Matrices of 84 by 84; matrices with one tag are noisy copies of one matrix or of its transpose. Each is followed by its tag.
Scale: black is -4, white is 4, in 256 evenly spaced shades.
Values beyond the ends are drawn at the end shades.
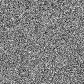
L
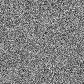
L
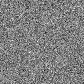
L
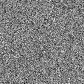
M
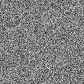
L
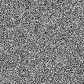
L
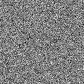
M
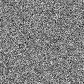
M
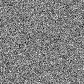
M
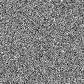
M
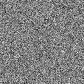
M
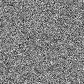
M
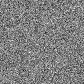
L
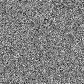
M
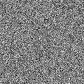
M
